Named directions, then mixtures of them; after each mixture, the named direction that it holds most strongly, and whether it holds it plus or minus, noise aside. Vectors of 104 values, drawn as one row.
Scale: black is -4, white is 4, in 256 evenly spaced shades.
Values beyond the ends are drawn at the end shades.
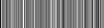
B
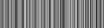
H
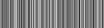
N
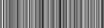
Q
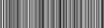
Q, plus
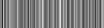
Q, minus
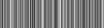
Q, minus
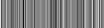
B, minus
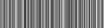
H, minus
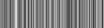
H, minus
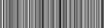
Q, plus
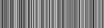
N, plus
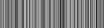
H, plus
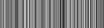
H, plus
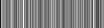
B, plus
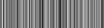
Q, plus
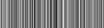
N, minus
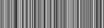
N, minus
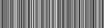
N, plus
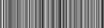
Q, plus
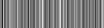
Q, minus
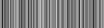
N, plus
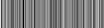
B, minus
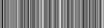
Q, minus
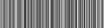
H, minus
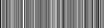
B, plus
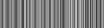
H, plus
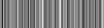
Q, minus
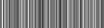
Q, plus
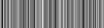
Q, minus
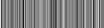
B, minus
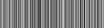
N, minus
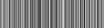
N, minus
